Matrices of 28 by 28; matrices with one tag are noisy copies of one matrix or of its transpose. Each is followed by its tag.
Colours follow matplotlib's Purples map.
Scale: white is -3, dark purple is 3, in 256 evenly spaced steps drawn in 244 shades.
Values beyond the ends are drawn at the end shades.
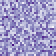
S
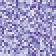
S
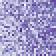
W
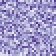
S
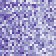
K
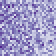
K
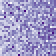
W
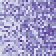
W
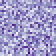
S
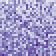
W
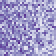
K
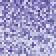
K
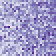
W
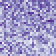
K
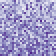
W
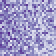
K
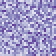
S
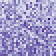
W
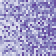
W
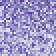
K
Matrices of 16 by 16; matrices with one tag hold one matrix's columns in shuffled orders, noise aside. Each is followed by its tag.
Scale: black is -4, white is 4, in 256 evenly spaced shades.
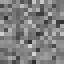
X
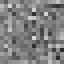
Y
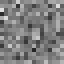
Y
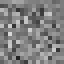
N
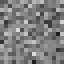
X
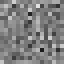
Y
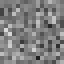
N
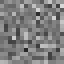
Y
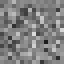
N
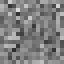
Y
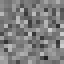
N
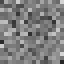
X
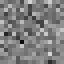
X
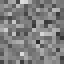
X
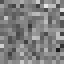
Y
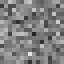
X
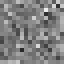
Y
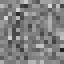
Y
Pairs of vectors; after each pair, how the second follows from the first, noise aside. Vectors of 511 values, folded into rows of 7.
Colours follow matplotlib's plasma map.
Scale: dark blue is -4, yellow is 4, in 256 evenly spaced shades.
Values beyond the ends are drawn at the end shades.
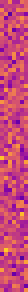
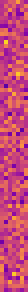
wrapped around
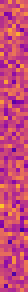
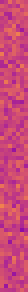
shrunk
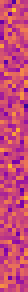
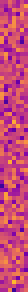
reversed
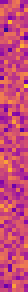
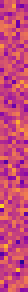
reversed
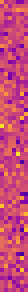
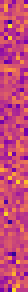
wrapped around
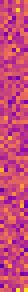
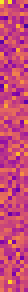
reversed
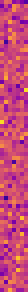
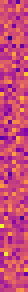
wrapped around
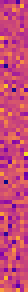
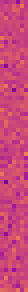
shrunk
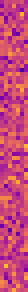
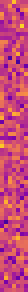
reversed
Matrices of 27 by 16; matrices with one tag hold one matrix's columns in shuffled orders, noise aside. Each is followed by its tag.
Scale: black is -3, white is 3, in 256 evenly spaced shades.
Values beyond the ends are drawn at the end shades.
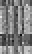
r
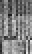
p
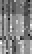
p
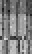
p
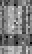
r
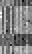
r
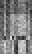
p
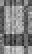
r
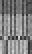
p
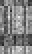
r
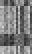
r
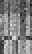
p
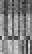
p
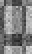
r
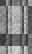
r
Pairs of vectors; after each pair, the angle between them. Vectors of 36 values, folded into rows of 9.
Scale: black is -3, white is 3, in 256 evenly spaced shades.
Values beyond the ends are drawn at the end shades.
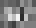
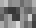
partly opposed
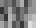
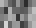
partly aligned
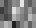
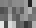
orthogonal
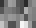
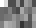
partly opposed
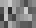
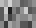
nearly parallel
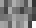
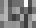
partly opposed
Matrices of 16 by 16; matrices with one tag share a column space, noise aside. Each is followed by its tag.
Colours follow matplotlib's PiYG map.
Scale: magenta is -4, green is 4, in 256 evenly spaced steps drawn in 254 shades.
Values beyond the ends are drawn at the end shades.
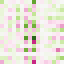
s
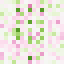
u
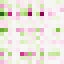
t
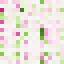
u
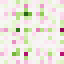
t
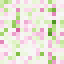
u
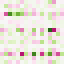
t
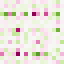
t
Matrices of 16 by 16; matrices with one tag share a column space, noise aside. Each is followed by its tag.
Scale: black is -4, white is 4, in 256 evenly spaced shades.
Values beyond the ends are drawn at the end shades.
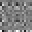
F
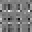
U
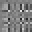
U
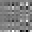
F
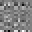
F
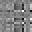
U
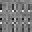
U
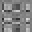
U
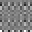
F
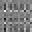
U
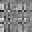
U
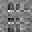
U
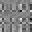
U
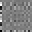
F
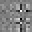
U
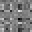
U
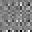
F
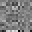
F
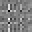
U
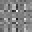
U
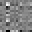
F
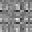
U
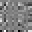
F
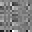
F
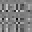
U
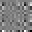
F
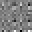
F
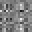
U
